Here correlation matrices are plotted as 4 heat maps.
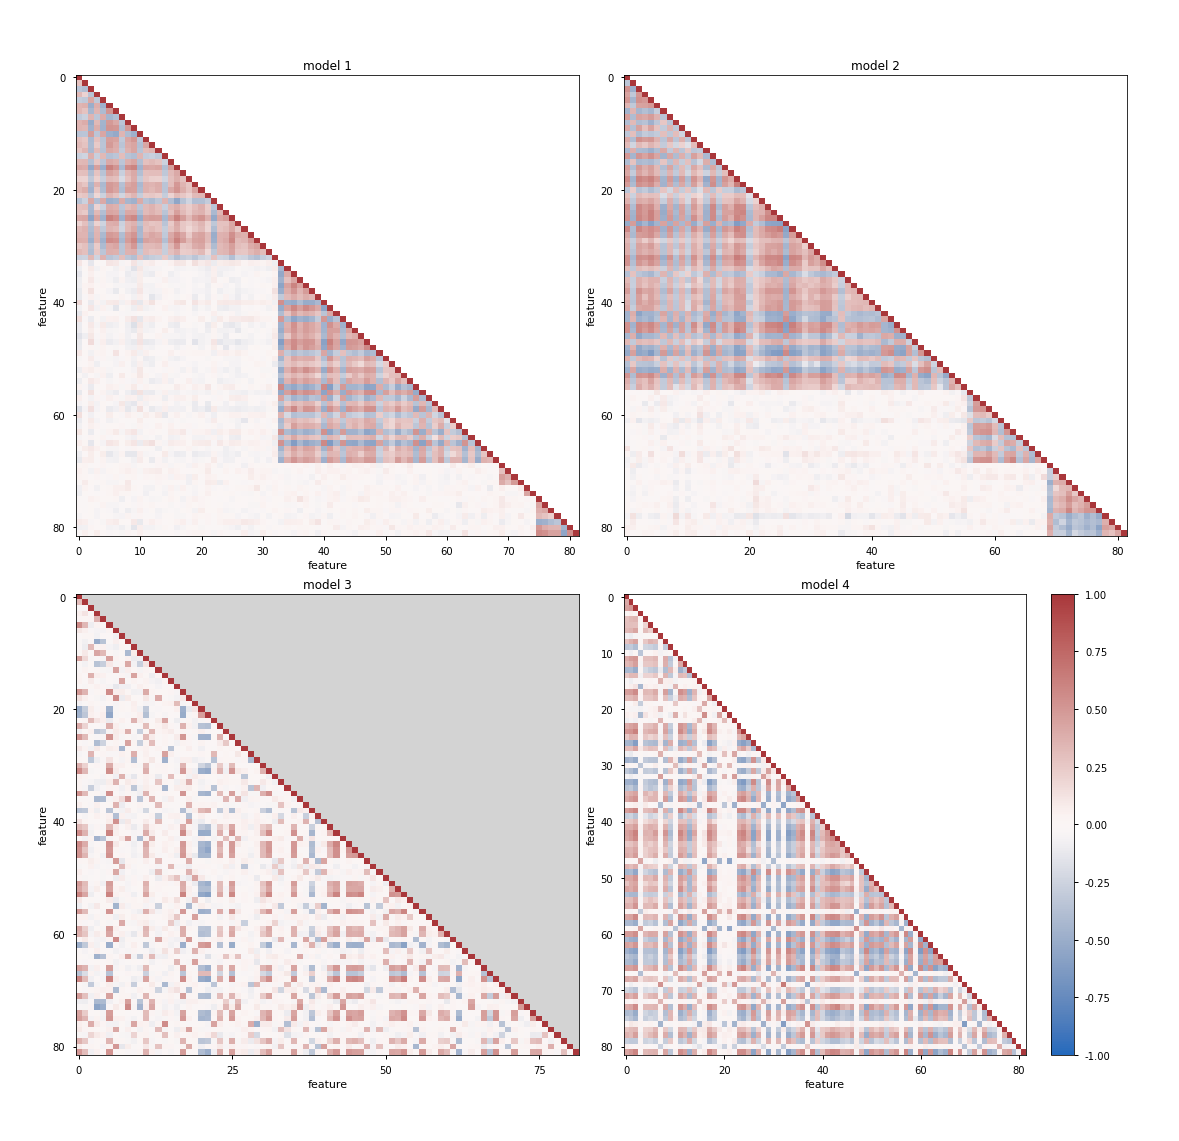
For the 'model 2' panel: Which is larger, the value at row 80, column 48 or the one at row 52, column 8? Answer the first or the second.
the second
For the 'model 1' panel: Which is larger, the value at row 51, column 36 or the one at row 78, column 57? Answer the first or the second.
the first
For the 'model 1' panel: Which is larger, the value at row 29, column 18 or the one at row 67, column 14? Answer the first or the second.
the first
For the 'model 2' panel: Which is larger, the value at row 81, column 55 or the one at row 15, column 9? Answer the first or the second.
the first
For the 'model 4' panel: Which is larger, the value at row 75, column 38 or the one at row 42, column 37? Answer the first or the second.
the second
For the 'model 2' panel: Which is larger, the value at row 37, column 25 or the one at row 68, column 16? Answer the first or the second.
the first
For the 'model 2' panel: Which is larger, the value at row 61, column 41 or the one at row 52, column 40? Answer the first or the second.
the first
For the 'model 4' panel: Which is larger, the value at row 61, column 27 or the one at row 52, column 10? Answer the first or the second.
the second
